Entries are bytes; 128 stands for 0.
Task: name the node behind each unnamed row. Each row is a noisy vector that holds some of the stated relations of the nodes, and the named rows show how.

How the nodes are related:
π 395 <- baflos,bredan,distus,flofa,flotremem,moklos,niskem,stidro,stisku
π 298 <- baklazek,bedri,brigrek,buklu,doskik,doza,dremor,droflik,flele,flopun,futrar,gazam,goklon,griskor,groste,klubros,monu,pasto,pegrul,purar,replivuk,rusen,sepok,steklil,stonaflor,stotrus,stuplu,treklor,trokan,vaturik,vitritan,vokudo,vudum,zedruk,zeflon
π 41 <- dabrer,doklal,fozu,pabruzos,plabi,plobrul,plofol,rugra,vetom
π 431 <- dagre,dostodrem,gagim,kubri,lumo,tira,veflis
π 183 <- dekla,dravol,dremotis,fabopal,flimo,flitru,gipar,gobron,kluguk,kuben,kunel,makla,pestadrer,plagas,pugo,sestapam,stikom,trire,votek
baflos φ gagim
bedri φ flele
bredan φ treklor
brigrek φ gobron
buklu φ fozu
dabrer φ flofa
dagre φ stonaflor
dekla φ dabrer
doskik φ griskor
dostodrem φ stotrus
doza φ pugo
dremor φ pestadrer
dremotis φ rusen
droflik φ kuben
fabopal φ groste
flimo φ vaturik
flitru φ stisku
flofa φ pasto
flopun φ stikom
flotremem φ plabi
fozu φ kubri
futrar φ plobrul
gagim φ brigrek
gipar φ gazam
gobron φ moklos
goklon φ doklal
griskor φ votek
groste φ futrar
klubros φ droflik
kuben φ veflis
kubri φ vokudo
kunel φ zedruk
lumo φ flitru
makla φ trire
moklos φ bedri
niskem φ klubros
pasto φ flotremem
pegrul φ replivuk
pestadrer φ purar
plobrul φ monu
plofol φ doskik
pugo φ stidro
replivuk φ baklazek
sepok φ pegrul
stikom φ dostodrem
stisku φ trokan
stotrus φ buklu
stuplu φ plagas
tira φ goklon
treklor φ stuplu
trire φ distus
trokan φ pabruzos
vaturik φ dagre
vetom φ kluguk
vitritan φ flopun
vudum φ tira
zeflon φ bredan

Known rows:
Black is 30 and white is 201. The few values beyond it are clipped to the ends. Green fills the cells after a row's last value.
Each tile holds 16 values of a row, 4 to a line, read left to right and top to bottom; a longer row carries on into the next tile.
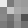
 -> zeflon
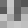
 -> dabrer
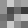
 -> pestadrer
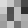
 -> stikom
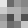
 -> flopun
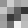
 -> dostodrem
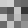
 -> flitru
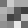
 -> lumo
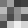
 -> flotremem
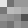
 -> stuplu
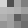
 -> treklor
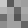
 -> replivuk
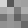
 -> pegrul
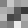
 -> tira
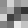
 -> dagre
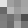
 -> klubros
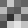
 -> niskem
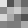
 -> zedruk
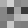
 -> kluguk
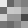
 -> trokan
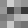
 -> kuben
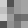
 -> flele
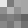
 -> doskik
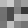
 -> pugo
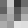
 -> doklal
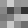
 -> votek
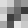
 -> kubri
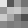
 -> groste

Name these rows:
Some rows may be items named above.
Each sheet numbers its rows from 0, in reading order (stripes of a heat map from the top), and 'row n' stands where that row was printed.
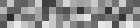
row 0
niskem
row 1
fozu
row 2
dekla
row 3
veflis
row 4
niskem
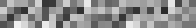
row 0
gagim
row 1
fozu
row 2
gobron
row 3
stotrus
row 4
gagim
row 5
plagas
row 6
vitritan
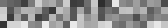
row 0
moklos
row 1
tira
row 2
fozu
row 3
plabi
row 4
pasto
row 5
flofa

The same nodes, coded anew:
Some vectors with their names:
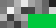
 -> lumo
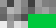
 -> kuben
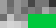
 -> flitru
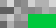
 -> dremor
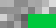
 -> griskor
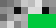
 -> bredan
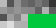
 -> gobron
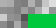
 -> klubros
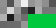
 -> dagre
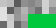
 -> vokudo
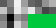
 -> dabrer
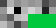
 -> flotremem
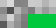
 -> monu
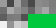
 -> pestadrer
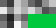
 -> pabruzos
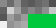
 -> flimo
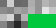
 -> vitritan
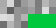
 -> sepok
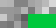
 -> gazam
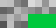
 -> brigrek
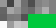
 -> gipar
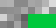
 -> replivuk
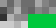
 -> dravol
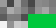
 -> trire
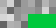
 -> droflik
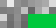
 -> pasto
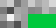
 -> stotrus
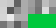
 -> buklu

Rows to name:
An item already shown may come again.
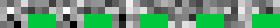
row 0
kubri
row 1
kubri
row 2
dabrer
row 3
plagas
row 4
fozu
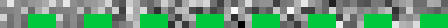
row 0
pasto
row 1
pasto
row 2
fozu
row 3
gagim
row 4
kubri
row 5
lumo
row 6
stikom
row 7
dekla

